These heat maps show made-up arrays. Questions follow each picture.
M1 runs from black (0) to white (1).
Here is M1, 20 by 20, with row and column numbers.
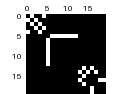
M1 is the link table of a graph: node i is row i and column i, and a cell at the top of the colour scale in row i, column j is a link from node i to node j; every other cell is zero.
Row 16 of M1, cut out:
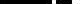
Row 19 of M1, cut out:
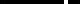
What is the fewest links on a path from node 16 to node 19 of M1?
1
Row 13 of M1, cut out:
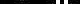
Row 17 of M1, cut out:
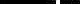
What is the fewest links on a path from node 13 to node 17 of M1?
2
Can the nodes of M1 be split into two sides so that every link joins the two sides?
no
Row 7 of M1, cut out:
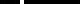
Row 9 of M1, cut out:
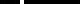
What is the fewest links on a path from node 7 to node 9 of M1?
2
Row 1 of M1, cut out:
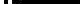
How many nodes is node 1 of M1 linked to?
2
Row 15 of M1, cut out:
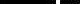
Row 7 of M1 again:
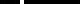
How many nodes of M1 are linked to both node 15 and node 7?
0
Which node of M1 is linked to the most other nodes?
node 5
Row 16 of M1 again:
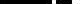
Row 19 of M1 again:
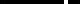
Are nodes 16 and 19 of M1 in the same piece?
yes
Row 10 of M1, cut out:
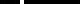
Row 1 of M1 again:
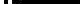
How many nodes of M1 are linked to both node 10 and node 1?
0
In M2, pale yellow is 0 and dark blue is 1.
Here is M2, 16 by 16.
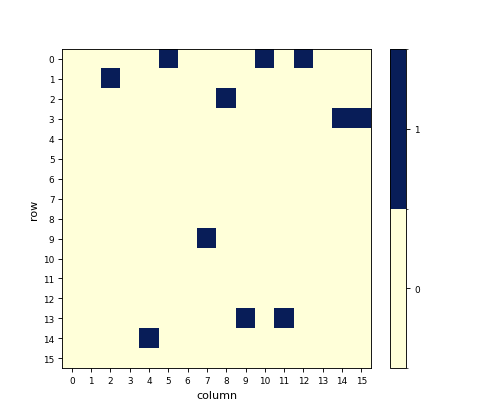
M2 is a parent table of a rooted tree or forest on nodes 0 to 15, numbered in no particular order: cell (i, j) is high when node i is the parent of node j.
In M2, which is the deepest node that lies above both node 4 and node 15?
3
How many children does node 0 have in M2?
3
